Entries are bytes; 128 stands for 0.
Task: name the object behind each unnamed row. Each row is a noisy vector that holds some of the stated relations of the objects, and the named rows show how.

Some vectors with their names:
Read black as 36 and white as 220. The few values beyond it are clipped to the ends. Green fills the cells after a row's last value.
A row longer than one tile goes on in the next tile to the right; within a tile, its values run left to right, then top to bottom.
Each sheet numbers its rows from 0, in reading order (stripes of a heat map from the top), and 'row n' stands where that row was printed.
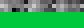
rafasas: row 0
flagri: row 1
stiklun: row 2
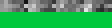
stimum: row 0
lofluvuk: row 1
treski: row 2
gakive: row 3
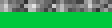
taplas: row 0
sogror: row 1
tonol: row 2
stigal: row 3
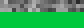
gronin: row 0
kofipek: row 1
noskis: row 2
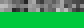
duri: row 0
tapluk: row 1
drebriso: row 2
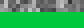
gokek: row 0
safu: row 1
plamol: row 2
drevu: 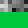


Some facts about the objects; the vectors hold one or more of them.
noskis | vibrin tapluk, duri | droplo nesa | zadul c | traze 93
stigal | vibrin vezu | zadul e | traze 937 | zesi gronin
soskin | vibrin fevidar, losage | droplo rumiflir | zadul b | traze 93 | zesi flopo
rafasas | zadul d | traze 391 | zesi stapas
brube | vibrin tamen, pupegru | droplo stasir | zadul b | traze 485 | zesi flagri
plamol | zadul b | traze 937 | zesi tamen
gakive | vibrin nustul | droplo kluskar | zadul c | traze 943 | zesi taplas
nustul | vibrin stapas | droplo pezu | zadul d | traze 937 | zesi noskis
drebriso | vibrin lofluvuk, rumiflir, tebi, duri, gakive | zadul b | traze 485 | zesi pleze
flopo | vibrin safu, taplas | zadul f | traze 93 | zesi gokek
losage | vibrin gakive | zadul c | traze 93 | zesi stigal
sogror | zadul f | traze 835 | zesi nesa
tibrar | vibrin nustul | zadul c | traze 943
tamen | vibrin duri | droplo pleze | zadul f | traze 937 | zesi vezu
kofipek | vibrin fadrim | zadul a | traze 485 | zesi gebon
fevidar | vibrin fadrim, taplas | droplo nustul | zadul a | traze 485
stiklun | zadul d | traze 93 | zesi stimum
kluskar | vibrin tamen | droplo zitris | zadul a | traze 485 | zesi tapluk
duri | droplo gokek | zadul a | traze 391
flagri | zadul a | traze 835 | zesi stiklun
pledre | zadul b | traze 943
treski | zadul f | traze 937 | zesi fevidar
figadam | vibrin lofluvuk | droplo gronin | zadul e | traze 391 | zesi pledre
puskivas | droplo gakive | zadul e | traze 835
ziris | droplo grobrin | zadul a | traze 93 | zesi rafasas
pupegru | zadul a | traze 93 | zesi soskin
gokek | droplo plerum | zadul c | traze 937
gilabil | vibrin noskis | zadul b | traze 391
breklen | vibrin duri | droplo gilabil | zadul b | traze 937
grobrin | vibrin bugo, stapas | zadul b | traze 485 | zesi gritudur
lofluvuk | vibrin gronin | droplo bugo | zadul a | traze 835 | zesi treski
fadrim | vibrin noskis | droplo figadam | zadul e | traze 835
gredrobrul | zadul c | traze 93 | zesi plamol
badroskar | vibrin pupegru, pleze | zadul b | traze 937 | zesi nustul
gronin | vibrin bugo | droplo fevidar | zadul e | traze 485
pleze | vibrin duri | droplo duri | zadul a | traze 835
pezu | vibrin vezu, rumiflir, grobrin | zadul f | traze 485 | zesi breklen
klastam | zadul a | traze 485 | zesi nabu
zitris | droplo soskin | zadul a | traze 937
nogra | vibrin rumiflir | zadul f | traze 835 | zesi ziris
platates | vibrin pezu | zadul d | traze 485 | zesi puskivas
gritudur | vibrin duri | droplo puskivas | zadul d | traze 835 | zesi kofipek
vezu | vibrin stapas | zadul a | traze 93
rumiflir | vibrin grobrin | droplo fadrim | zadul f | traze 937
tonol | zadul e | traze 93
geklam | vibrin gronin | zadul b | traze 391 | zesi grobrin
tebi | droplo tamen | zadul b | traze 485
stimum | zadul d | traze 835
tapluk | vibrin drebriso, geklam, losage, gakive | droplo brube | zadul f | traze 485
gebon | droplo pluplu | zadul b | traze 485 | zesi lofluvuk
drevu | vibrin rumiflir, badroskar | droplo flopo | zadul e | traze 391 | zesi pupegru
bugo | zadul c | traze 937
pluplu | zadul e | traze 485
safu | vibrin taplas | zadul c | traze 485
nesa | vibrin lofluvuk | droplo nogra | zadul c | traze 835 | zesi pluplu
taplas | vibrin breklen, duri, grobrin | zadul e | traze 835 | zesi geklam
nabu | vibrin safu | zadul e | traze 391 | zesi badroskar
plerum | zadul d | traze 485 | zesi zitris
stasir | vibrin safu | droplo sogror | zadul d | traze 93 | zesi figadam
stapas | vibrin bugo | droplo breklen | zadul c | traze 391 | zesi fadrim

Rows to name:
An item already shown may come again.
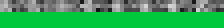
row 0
kluskar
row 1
tapluk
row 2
stimum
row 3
figadam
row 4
gredrobrul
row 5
gredrobrul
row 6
drevu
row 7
klastam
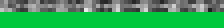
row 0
drebriso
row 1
vezu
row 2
noskis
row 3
pledre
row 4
stasir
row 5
stasir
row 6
ziris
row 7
losage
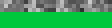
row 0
nustul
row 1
pezu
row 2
brube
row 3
breklen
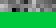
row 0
stapas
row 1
pluplu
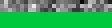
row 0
breklen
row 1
nogra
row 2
pleze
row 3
zitris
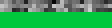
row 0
duri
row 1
pleze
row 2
plerum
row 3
stasir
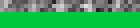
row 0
badroskar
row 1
fadrim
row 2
nesa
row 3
drevu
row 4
bugo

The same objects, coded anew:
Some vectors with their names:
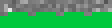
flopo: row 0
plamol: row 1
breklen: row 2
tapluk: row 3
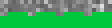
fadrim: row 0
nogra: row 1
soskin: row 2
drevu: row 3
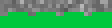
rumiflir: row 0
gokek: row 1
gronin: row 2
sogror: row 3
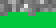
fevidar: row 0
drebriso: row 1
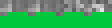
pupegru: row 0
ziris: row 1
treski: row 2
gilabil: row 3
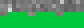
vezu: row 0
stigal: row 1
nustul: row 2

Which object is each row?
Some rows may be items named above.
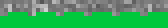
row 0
tonol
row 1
rafasas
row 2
nesa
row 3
stigal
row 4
kluskar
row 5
tonol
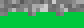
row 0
tapluk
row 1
stapas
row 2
losage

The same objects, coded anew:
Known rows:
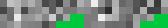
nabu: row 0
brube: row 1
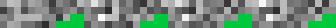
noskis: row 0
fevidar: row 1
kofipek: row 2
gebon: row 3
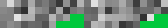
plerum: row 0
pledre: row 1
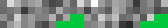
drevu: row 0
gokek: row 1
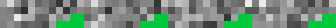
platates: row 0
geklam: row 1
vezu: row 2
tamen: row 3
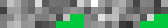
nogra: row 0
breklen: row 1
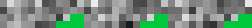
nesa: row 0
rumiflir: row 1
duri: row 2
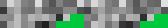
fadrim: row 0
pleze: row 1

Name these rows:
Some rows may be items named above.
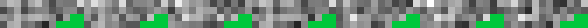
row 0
tonol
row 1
lofluvuk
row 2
nustul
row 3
tonol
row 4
rafasas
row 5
breklen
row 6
tapluk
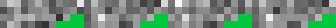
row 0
vezu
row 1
rafasas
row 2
stigal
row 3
stapas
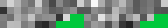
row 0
stimum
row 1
zitris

